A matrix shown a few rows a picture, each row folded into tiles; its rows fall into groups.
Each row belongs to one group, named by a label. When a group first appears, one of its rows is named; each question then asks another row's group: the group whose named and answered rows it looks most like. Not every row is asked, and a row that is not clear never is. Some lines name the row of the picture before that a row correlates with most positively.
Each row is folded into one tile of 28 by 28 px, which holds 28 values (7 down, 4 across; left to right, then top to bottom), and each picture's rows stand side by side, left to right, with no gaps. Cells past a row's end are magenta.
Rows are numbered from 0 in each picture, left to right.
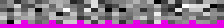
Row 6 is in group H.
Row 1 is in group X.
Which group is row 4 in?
X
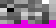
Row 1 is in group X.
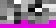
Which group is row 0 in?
X
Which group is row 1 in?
H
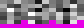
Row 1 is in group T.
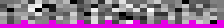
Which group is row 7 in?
T
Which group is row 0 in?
X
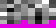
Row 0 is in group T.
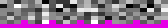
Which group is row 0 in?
H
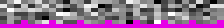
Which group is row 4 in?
X
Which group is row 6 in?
T
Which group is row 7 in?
H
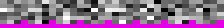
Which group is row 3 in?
H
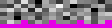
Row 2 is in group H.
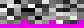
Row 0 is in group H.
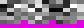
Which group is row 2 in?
H
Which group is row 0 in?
H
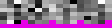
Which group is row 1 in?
H
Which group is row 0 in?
X
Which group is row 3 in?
X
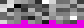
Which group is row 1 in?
X
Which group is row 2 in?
T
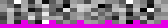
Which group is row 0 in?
X
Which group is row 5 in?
H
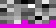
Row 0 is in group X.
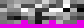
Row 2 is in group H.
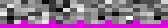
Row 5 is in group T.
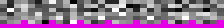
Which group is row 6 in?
T
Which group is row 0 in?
H
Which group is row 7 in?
T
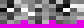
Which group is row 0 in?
H
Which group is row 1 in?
T
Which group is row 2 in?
H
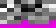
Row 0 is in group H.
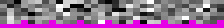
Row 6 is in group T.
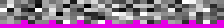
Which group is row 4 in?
T
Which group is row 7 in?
X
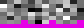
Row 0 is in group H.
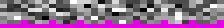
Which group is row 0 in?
T
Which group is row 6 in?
T
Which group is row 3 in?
H
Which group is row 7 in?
H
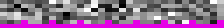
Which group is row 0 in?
T
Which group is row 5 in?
T
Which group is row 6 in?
T
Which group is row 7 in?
X
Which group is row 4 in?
H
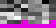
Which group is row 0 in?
T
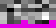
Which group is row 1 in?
T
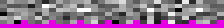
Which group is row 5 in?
X
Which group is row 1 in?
H
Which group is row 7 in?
X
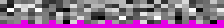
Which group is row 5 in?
T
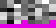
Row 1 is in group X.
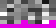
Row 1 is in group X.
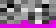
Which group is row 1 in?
X
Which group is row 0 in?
H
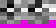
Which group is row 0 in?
H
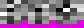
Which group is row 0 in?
T
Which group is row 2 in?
H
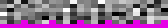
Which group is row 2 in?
X
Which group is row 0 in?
T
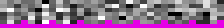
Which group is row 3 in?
T
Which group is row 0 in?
X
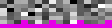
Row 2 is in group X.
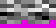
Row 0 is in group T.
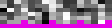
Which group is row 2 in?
T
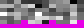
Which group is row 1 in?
T
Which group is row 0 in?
T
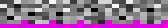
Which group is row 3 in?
X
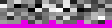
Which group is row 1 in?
H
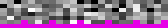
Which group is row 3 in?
T
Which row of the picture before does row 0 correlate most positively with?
2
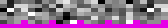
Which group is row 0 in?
H
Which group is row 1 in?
T
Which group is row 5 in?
H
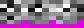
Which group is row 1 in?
H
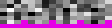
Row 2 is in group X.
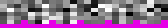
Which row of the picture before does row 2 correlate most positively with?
2
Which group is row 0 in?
X
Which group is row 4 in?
X
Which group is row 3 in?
H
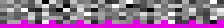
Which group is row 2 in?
H
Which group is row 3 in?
T
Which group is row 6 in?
T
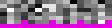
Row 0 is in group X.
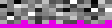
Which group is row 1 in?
T
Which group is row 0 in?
H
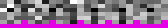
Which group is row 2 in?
X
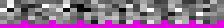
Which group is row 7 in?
T
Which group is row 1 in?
H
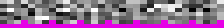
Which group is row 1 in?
T
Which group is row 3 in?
X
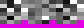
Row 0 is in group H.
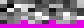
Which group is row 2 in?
T
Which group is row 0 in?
H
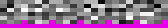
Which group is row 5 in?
T
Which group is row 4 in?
T
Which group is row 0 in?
H
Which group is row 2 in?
X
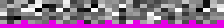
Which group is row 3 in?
H
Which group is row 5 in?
T
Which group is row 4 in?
T
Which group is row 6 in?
X
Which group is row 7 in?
H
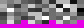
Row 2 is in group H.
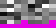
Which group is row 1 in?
H
